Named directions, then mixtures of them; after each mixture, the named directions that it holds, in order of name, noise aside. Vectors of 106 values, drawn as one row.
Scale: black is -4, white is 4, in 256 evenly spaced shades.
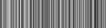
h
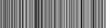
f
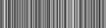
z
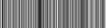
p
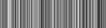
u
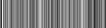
h, p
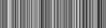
u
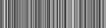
z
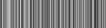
h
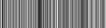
p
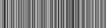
z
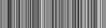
u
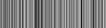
f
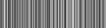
z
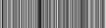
p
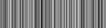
f, u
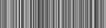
h, p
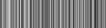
h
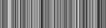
u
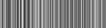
f, h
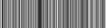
p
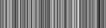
u, z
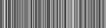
z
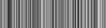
u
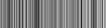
f, u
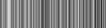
h, u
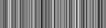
f, u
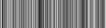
p, u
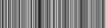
p, z
